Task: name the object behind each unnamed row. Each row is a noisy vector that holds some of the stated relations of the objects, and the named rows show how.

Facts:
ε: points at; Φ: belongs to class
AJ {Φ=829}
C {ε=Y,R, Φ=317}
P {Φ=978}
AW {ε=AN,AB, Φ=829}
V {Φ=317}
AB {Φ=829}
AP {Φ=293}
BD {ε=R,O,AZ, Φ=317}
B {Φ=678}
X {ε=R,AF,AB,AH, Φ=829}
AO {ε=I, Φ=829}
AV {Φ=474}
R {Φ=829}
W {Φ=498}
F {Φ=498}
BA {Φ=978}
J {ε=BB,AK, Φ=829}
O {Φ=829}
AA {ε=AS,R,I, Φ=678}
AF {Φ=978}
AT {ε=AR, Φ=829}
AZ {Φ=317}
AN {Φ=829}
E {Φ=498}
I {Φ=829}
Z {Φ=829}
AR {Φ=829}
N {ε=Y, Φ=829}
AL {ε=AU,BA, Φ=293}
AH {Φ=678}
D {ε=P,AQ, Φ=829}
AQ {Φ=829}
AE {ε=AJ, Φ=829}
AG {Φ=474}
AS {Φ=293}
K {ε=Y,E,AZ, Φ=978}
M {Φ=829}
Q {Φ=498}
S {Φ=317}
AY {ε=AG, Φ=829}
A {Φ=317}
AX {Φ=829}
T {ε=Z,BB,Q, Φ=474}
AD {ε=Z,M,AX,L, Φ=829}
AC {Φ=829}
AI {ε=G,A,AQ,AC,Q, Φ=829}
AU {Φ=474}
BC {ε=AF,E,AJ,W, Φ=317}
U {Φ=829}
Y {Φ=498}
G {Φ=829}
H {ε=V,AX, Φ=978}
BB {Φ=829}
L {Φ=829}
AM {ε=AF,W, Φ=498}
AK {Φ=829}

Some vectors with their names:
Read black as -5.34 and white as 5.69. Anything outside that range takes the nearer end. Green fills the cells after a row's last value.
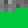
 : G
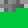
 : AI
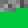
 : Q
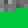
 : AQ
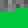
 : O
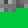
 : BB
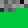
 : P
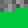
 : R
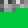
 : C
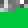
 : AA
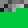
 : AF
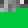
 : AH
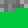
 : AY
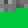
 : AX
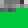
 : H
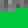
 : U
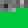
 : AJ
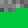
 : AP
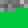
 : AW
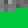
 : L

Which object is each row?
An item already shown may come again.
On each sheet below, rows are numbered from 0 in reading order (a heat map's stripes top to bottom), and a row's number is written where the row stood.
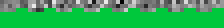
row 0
F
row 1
T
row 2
AE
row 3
AM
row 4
BC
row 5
AJ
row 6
C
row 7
BD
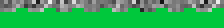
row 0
W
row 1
AM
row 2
C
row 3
I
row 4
B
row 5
BA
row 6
AO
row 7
AM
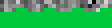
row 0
Y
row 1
N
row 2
E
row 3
BC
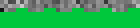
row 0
K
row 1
O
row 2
AZ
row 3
S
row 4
AO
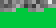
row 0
W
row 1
X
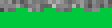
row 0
AS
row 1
AO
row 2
AL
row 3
AB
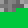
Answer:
D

